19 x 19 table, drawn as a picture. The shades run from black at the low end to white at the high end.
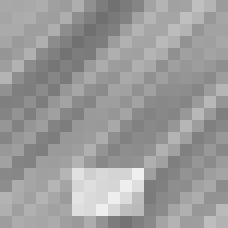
Ninth with the highest average: bottom middle. Grain: diagonal, up to the right. Roughest part: bottom middle. Odd patch: higher, in the bottom middle.
